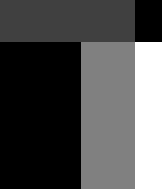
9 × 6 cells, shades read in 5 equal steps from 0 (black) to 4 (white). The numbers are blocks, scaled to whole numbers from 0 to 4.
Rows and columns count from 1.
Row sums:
5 5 8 8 8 8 8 8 8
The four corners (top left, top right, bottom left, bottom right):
1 0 0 4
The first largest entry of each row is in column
1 1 6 6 6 6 6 6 6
